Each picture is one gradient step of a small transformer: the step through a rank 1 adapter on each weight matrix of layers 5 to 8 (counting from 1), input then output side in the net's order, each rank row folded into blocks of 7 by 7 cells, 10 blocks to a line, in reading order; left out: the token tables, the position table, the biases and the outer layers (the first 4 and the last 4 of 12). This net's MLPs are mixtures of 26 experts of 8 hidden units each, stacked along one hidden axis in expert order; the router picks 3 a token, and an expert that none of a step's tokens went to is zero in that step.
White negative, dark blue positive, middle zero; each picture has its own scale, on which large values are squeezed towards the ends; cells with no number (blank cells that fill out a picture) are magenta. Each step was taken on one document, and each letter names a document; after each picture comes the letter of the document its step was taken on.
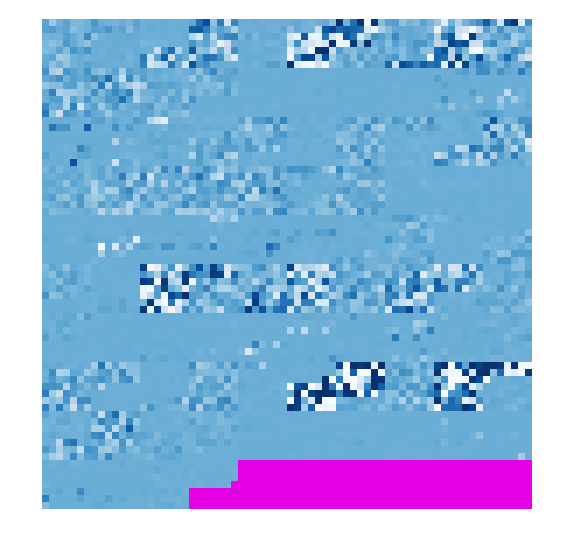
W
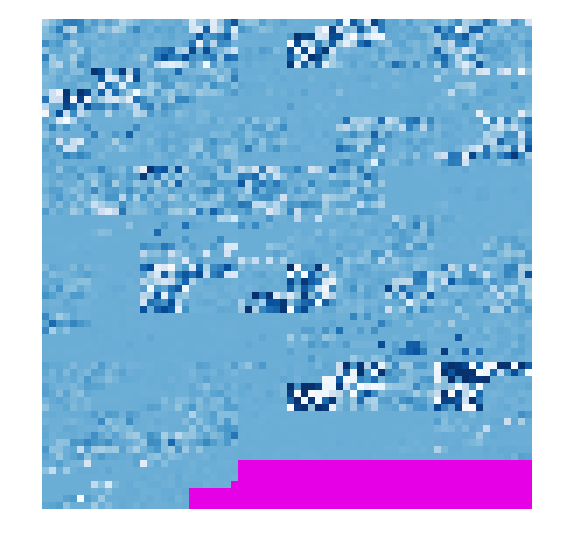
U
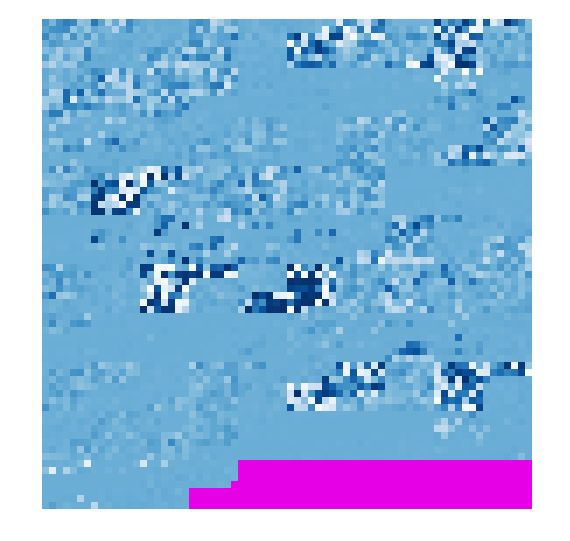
U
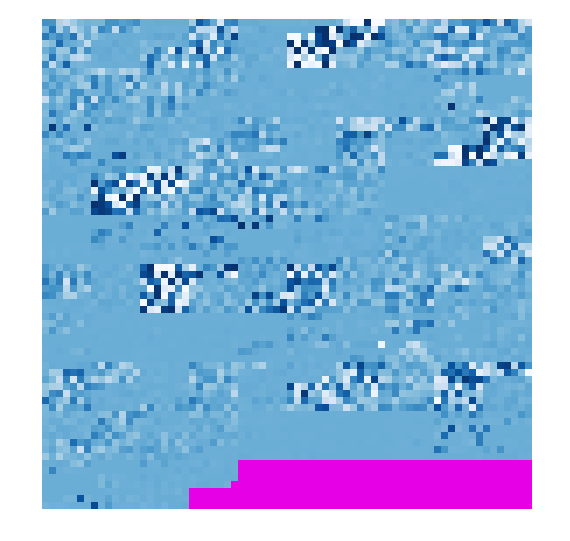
U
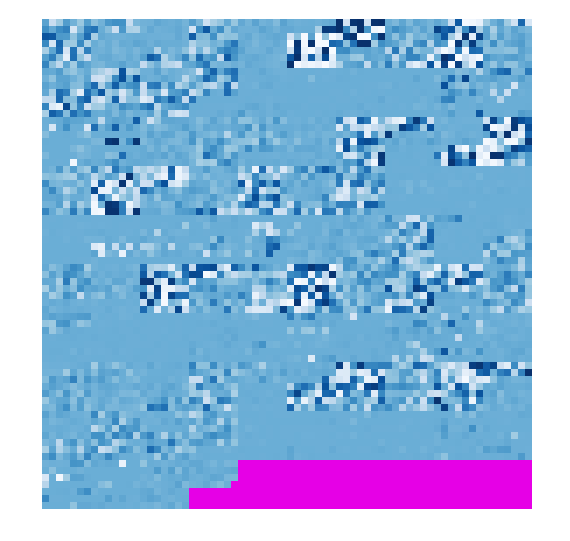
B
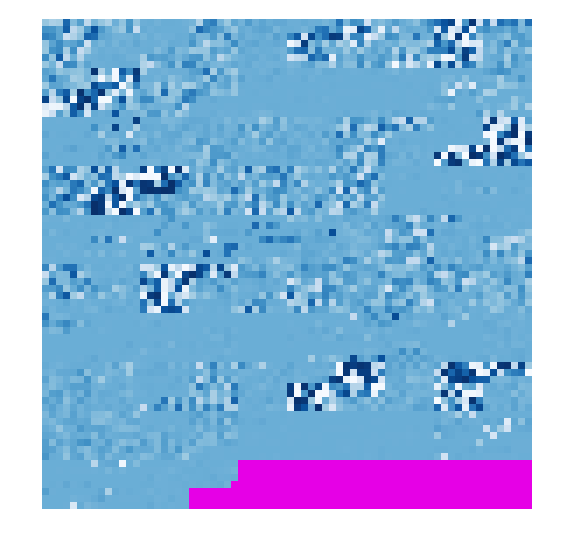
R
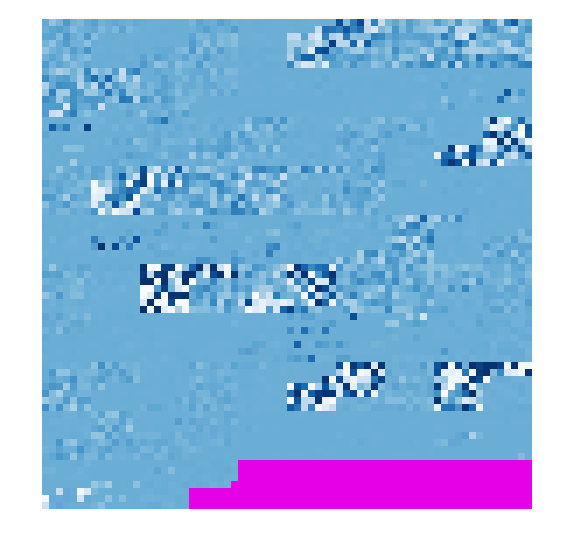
W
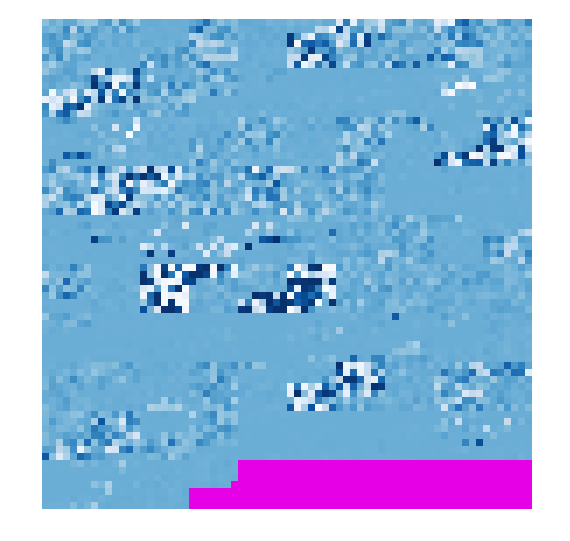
R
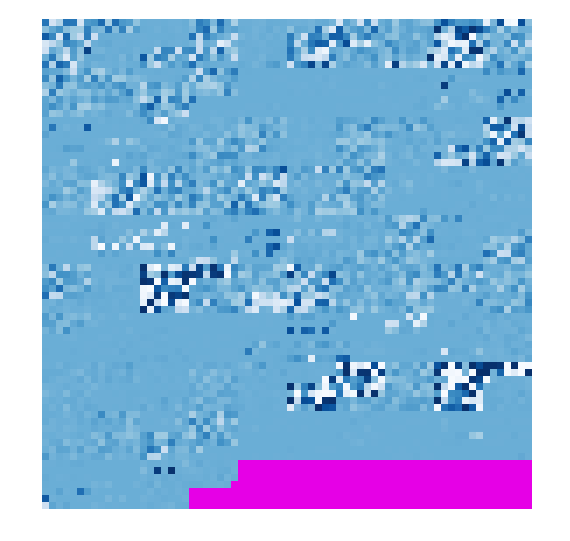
W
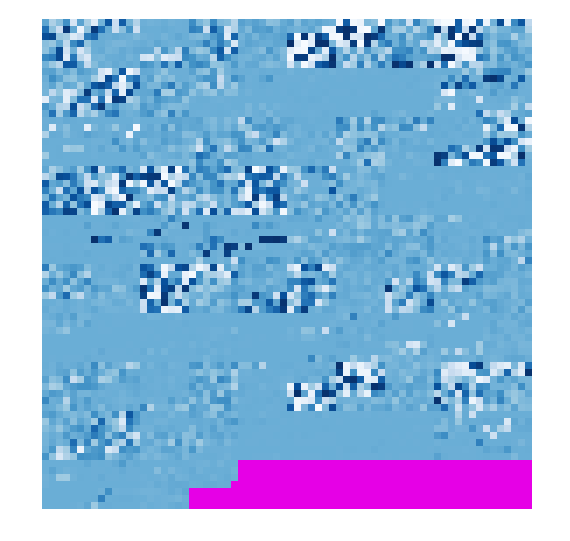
R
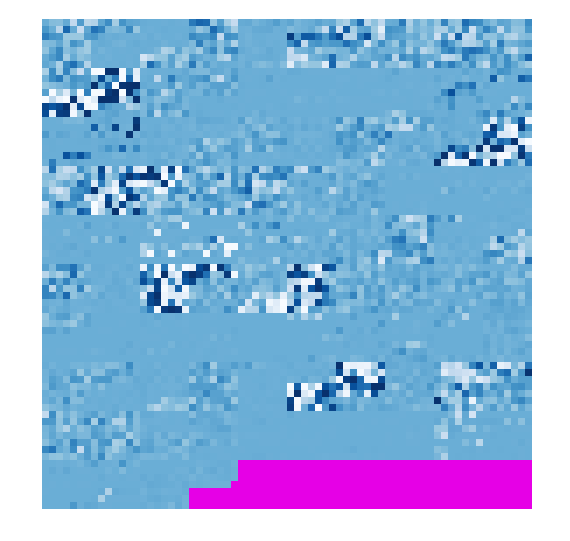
R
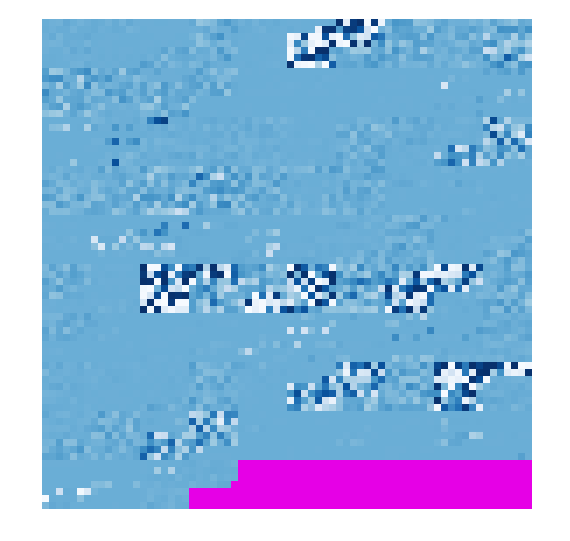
W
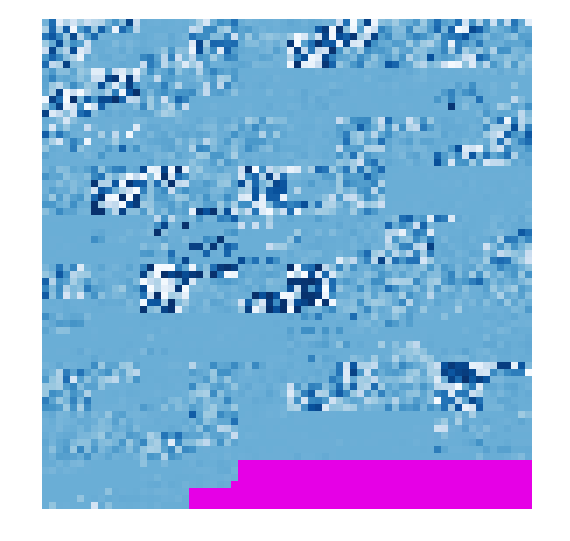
U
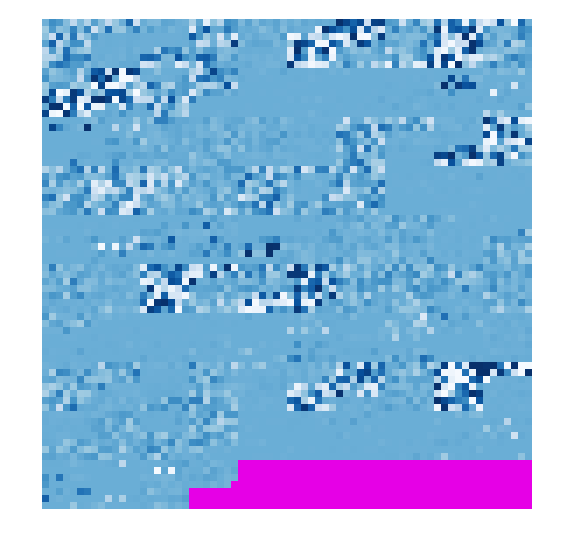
B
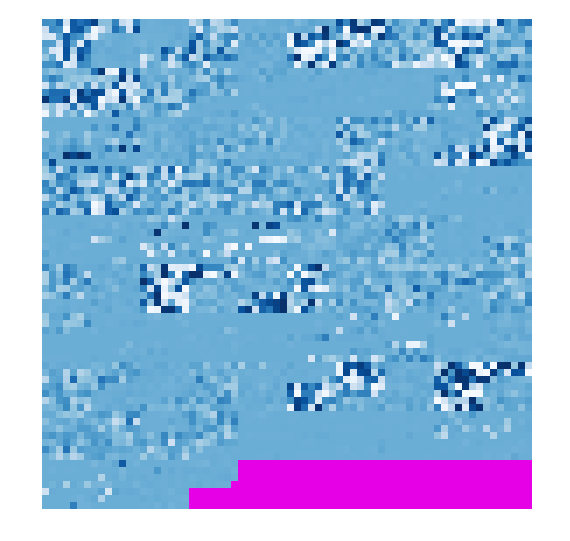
R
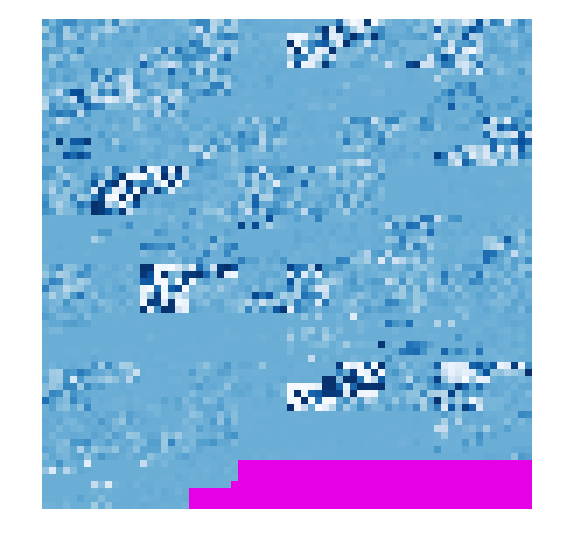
U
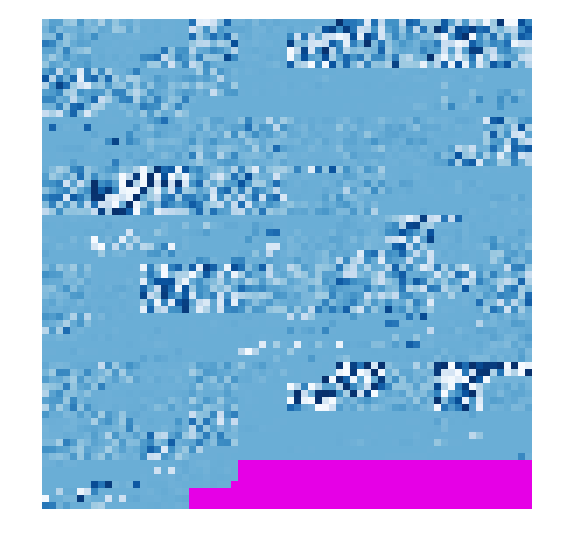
W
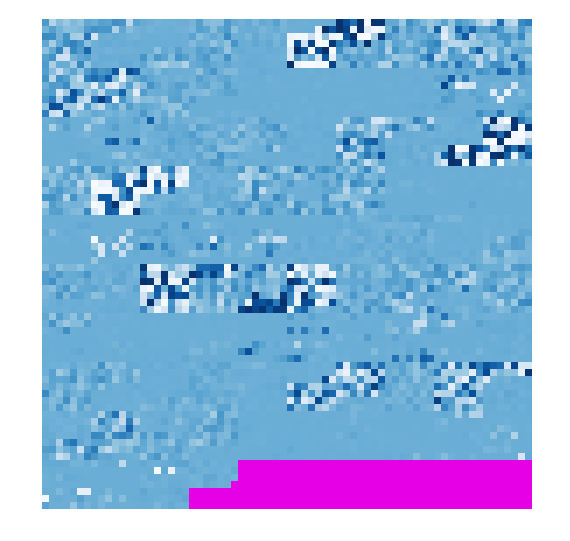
B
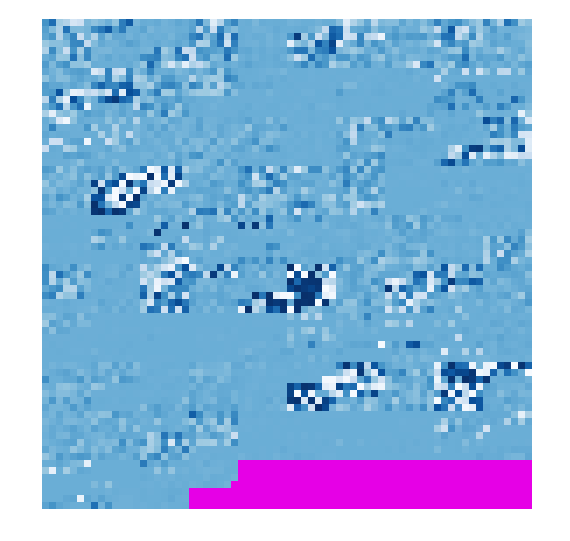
U
